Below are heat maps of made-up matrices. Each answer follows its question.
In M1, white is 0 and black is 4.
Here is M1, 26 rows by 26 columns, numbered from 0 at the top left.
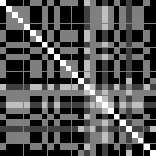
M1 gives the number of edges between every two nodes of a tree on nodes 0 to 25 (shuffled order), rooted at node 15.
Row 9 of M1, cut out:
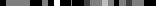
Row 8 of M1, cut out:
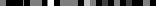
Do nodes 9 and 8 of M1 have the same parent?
no
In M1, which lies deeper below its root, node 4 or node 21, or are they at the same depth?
node 4
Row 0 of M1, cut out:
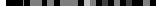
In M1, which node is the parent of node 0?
14
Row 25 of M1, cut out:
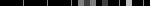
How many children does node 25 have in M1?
0
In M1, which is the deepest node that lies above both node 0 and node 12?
14
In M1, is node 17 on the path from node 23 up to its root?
yes
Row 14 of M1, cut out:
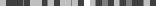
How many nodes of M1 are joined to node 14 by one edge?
10
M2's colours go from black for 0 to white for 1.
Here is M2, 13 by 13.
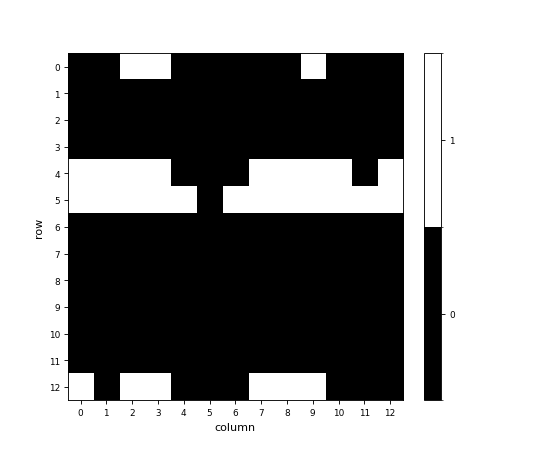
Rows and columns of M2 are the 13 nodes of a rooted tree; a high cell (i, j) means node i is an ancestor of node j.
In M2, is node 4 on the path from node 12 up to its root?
yes
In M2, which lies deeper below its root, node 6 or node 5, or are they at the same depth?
node 6
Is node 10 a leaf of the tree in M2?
yes
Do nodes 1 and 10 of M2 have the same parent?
yes
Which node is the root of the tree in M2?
5
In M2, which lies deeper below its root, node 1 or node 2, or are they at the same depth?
node 2
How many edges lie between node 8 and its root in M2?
3
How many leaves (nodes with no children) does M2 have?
9
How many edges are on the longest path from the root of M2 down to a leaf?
4
